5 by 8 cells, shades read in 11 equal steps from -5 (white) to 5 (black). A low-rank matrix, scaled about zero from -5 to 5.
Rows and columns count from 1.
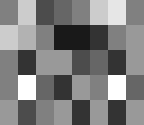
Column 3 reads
2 0 -1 1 0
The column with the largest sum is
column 5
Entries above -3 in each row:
5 7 8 6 8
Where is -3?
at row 1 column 2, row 1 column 6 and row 2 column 1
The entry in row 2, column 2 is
-2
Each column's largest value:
0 3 2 4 4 3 3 1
